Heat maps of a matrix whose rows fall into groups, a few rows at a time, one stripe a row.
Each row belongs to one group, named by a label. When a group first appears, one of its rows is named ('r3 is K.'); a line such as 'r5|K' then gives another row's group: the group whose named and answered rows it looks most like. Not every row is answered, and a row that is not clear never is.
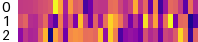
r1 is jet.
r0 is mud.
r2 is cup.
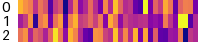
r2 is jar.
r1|cup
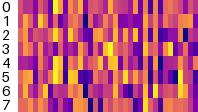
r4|cup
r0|mud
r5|jar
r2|jar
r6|jet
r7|jet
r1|jet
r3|jet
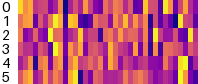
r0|jet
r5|jar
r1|jar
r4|cup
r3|mud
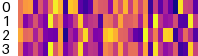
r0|jar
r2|jet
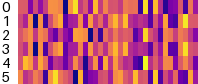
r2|jet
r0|jar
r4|jet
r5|mud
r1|cup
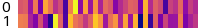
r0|jar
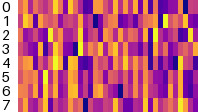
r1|jet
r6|jar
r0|jar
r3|cup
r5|jar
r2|mud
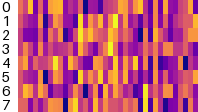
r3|jet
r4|jar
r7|jar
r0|mud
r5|cup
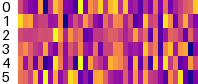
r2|mud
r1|jet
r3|jet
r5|jar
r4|mud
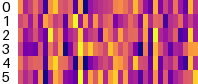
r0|mud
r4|mud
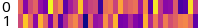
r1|jet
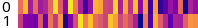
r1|cup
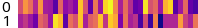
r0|jet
